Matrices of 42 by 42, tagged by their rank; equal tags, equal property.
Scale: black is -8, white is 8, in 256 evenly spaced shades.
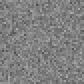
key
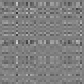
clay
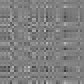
clay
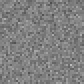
key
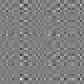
clay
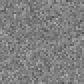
key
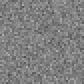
key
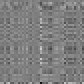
clay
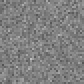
key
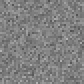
key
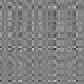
clay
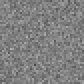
key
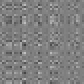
clay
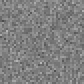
key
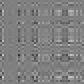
clay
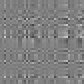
clay
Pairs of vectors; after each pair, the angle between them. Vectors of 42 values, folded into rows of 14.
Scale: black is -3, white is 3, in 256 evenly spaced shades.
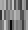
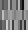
orthogonal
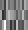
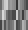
partly opposed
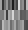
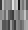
nearly opposite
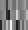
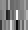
nearly parallel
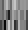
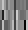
orthogonal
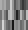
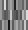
partly aligned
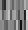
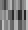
partly aligned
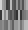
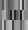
partly aligned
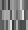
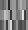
nearly parallel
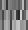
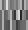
nearly opposite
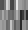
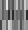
partly aligned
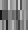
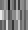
nearly opposite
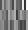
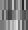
partly opposed
